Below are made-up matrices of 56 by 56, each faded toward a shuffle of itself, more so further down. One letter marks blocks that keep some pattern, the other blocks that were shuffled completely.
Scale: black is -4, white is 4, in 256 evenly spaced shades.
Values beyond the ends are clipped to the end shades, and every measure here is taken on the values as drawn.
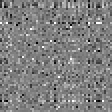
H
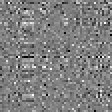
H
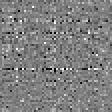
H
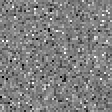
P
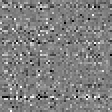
H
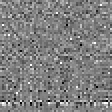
H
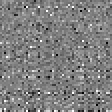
H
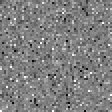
P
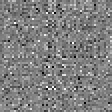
H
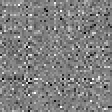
H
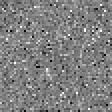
P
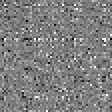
H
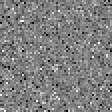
P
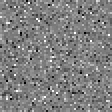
P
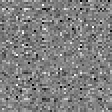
H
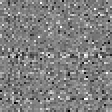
H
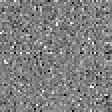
H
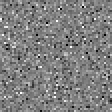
P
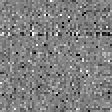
H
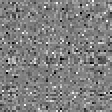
H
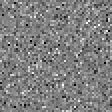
P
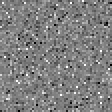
P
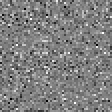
H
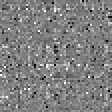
H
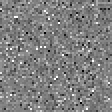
P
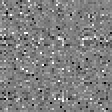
H
